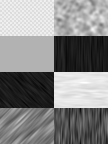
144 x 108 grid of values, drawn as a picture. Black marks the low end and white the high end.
The table splits into 4 rows of 2 panels. Panel 1,1: very high, checkered, faint in contrast. Panel 1,2: high, blotchy. Panel 2,1: high, flat. Panel 2,2: very low, streaked downward, faint in contrast. Panel 3,1: very low, slanting down to the right, faint in contrast. Panel 3,2: very high, streaked across, faint in contrast. Panel 4,1: middling, slanting up to the right. Panel 4,2: low, streaked downward.
